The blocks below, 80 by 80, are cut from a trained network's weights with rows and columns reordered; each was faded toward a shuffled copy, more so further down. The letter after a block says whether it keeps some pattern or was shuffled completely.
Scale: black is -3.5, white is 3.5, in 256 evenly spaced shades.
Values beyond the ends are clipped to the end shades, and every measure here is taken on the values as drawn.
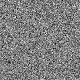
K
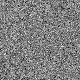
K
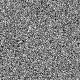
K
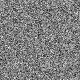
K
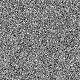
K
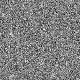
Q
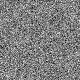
K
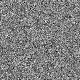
K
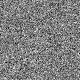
K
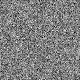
Q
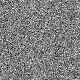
K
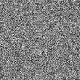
Q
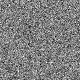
K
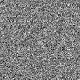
Q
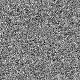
K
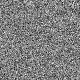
K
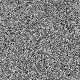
K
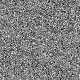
K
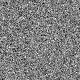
K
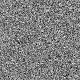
K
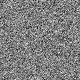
K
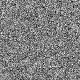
K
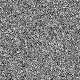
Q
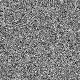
K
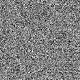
Q
